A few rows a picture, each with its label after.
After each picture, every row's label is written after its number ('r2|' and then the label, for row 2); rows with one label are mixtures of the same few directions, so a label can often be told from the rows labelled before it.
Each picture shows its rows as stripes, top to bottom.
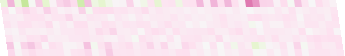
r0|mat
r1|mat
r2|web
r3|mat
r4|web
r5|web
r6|mat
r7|mat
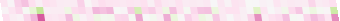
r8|mat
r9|web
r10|web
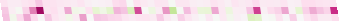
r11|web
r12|web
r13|mat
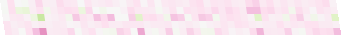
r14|mat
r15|mat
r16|web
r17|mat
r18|web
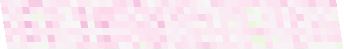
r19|web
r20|mat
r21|web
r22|mat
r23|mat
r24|mat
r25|web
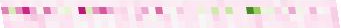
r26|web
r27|mat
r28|web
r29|web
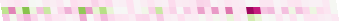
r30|web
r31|mat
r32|mat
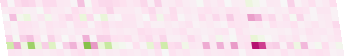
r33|mat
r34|web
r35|mat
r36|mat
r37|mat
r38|mat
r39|mat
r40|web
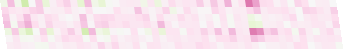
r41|mat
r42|web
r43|mat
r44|mat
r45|mat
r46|mat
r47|web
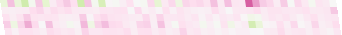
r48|mat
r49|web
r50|mat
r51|mat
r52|mat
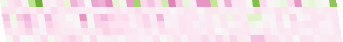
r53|web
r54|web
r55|mat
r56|mat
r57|mat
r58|mat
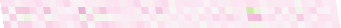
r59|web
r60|mat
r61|mat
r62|mat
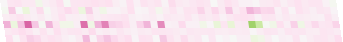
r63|web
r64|mat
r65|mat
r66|mat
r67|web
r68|mat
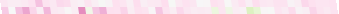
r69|web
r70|mat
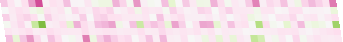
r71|web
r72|web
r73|mat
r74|web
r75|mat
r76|mat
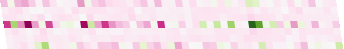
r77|mat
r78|web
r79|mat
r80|mat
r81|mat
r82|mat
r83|web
